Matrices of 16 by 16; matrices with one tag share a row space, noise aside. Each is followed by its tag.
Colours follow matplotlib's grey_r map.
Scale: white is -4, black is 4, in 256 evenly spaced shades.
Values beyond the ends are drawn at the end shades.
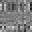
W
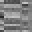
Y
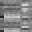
Y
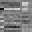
Y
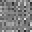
W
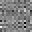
W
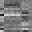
Y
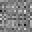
W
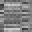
Y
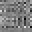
W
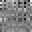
W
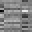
Y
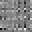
W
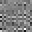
W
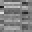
Y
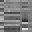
Y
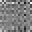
W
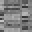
Y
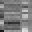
Y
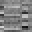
Y
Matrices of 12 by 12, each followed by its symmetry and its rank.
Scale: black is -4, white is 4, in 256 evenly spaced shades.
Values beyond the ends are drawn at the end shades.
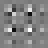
symmetric, rank one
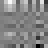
neither, rank two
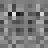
neither, rank two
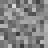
neither, full rank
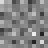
symmetric, rank two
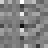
neither, rank two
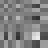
symmetric, rank one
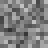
neither, full rank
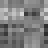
neither, rank two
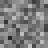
neither, full rank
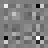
symmetric, rank two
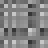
symmetric, rank one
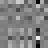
neither, rank two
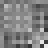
symmetric, rank two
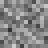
neither, full rank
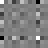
symmetric, rank one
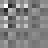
symmetric, rank one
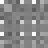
symmetric, rank two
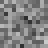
neither, full rank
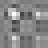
symmetric, rank two
